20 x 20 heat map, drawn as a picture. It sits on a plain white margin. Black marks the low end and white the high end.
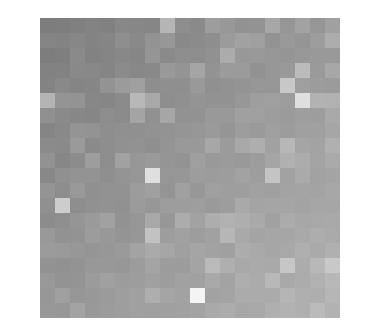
The texture is fine-grained noise. The ninth with the lowest average is the top left. The halves do not mirror each other. The bottom left is the calmest part. There is an overall slope up to the bottom right.
